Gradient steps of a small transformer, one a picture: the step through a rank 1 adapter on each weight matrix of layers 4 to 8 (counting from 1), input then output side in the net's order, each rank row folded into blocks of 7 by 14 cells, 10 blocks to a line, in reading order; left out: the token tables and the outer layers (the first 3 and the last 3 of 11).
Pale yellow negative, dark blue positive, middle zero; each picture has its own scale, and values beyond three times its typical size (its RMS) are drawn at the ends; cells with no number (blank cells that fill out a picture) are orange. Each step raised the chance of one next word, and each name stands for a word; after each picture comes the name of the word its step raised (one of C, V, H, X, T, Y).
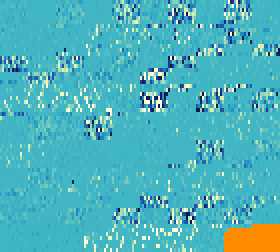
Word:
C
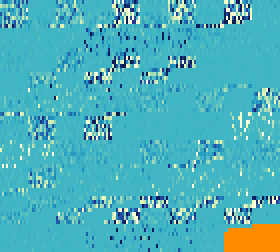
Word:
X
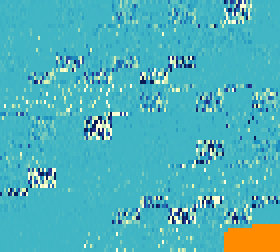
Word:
C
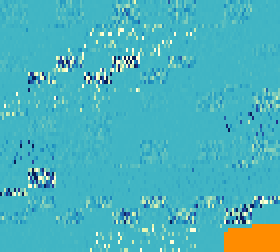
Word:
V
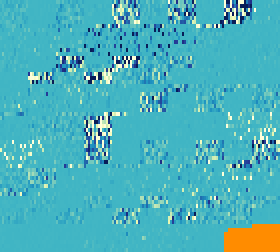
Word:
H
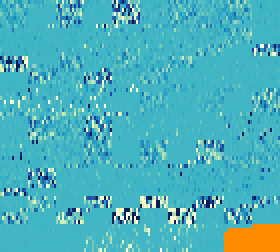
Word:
C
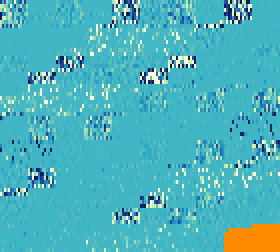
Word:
X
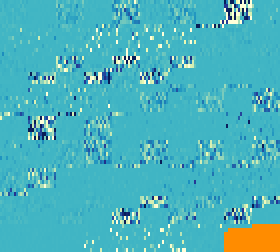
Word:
V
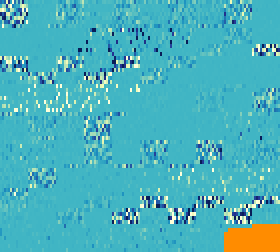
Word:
C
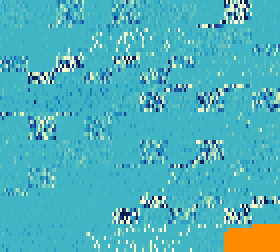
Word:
V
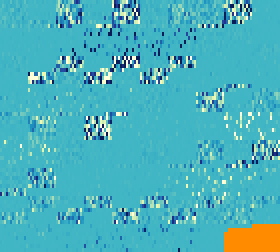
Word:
H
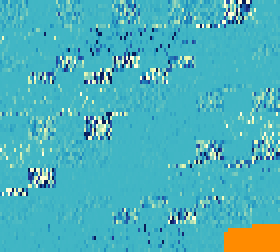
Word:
H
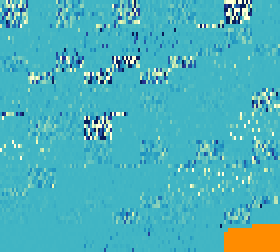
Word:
H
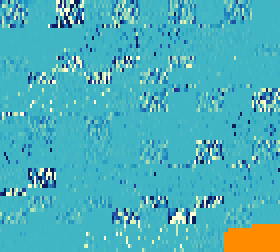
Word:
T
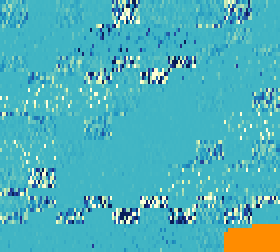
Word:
X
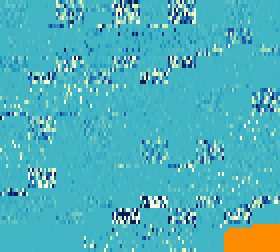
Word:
X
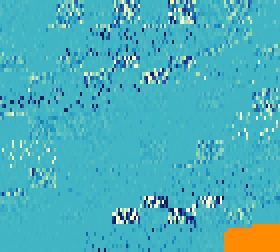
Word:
X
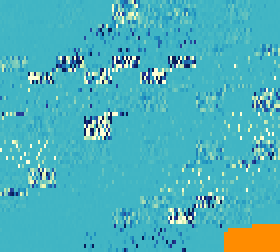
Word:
H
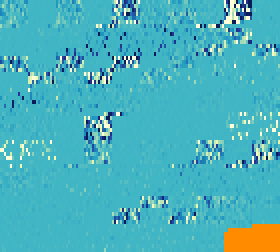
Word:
H
